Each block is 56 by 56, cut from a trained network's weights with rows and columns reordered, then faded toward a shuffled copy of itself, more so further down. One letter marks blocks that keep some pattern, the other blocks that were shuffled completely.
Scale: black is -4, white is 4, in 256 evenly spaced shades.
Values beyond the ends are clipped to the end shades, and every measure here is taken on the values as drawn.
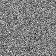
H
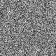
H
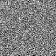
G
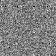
G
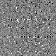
G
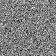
H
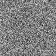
H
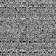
G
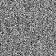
G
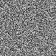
G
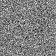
H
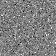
H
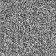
G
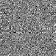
G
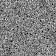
H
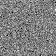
H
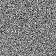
H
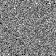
G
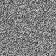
G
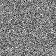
H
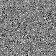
H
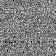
G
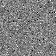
H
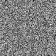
G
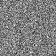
G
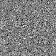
G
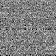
G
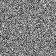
H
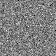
H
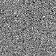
G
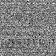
G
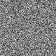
G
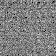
G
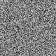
G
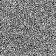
G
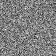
G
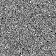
H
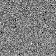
G
